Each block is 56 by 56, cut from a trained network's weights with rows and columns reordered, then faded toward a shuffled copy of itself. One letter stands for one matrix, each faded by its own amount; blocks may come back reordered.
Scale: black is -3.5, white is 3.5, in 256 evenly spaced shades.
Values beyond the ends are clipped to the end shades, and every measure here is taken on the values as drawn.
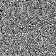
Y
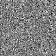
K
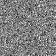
K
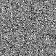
K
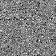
Y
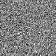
K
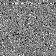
Y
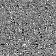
Y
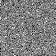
Y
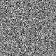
K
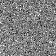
Y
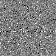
Y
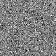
K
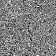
Y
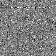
Y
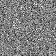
K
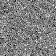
Y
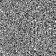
K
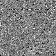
Y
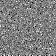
Y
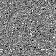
Y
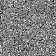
K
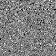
Y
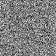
K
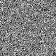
Y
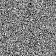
K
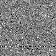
Y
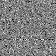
Y
